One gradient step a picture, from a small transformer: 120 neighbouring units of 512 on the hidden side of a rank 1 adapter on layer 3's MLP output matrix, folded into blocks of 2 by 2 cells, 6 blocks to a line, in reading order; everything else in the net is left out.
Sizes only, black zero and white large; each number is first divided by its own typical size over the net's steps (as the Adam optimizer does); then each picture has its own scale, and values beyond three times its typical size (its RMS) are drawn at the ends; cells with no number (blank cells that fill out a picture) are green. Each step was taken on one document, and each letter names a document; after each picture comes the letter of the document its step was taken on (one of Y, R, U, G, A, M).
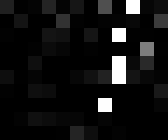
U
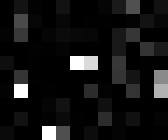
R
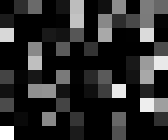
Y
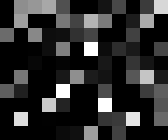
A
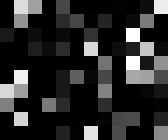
A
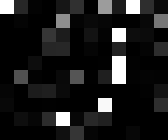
U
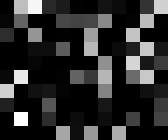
A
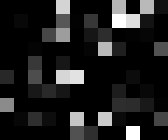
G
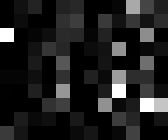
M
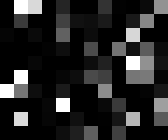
A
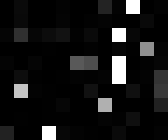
R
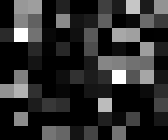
A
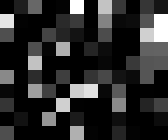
Y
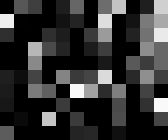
Y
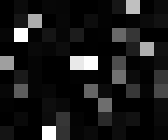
R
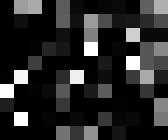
U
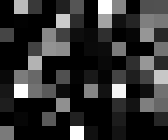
Y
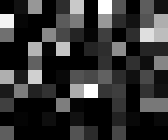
Y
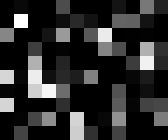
G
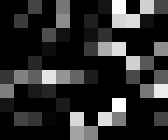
G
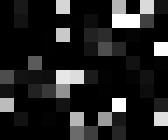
G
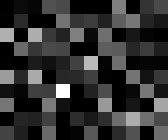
M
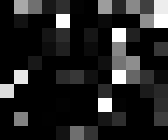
U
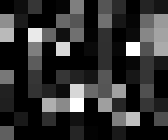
Y
